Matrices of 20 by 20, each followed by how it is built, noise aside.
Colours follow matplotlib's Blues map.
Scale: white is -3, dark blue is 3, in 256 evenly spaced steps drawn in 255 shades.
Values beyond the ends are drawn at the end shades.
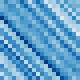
Toeplitz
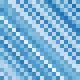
Toeplitz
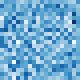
low rank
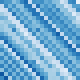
Toeplitz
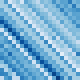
Toeplitz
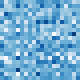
low rank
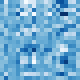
low rank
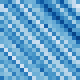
Toeplitz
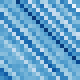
Toeplitz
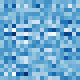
low rank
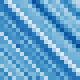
Toeplitz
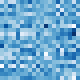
low rank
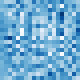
low rank
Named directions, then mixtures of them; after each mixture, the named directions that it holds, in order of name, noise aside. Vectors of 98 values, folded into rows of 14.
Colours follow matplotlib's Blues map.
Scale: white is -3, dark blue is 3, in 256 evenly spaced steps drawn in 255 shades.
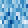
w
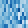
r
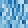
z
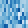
r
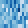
r, z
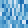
z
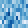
w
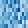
r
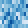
w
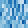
z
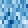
w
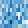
r, w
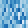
r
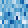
w, z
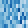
r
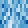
w, z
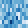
r, w
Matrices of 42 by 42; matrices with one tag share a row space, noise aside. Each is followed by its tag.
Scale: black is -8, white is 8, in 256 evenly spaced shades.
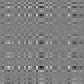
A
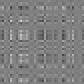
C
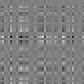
C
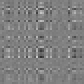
A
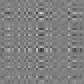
A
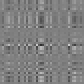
A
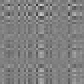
A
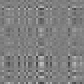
A
